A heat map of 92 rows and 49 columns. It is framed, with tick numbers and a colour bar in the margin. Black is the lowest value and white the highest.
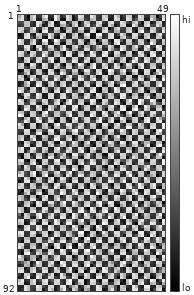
Seam: none. Average level on the scale: 50%. Grain: checkered. Slope: none. Odd rows or columns: none. Mirror symmetry: none. Histogram: two levels.
